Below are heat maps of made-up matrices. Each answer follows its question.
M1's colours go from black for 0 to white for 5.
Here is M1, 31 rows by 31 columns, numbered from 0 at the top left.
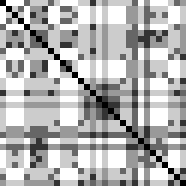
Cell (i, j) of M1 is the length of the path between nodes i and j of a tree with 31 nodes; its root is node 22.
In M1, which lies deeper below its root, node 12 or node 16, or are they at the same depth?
node 12
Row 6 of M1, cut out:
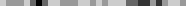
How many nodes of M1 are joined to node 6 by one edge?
3
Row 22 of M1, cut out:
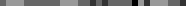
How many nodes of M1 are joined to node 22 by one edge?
4
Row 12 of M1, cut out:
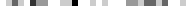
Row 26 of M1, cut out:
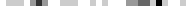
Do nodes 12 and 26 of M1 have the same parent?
no
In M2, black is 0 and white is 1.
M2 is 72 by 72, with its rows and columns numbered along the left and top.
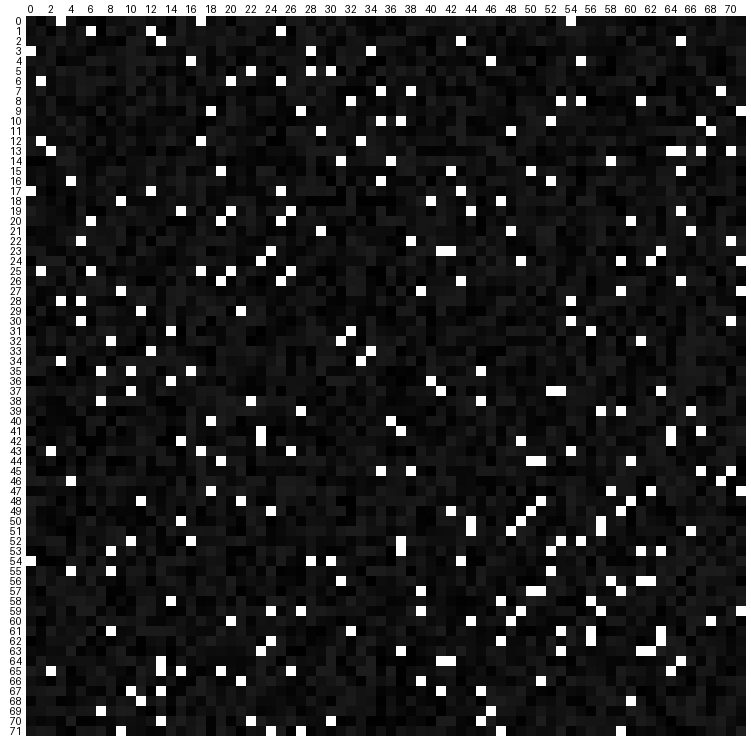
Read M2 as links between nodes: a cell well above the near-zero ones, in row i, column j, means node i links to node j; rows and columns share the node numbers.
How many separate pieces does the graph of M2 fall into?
1
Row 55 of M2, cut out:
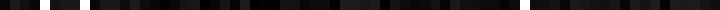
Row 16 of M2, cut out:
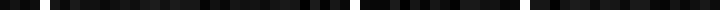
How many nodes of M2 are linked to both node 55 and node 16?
2
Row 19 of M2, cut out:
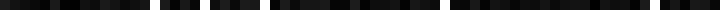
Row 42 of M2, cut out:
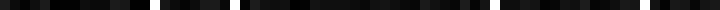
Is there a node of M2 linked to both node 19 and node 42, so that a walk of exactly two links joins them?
yes
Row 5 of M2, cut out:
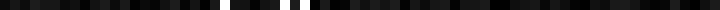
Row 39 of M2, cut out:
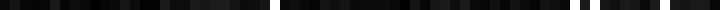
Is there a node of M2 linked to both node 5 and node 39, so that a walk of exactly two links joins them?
no
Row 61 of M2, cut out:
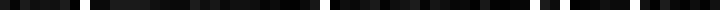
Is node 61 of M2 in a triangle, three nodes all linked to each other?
yes
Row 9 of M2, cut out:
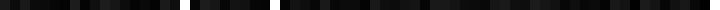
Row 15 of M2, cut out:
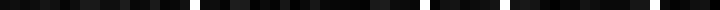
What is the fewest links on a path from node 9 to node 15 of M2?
5
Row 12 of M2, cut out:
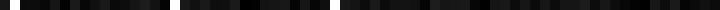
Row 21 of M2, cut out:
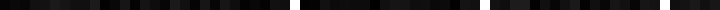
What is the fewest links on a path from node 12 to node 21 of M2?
6
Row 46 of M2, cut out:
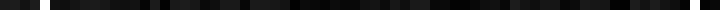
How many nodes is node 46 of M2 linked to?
2
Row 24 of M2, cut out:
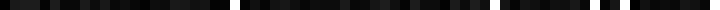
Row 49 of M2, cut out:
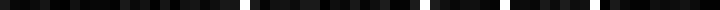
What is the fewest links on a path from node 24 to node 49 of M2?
1
